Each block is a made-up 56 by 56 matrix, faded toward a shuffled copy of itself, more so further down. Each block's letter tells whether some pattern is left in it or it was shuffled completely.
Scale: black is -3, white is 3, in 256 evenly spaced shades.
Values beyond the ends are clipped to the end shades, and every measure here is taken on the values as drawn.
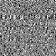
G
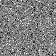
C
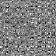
G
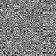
G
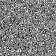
C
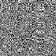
G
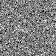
C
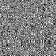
G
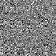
G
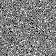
C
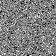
C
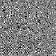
G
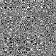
G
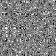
G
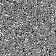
C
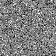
C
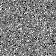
C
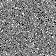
C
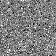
C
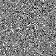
G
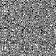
G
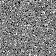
C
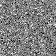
C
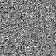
G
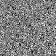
G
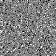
G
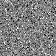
C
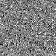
G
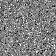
C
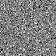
G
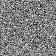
C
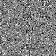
G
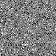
G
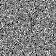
C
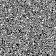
C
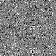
G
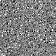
G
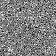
G
